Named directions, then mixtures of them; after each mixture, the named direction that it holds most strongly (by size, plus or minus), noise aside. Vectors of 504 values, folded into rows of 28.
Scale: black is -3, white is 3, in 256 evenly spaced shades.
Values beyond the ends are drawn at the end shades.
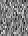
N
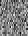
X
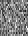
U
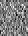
N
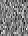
N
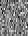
X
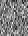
N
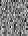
X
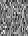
N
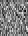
U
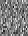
N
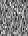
N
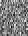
X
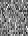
U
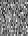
U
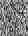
U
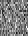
U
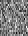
U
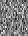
N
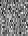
X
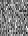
U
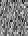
X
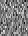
N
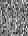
U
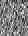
N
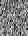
X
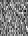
U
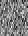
X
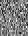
U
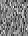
N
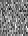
U
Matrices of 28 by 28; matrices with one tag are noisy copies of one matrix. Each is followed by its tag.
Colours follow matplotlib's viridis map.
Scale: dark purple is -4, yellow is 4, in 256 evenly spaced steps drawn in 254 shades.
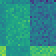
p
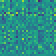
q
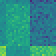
p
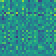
q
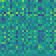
q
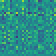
q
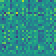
q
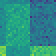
p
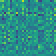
q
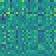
q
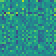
q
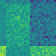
p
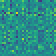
q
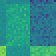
p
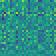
q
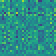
q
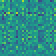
q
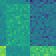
p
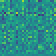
q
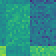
p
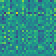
q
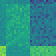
p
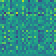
q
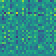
q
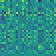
q
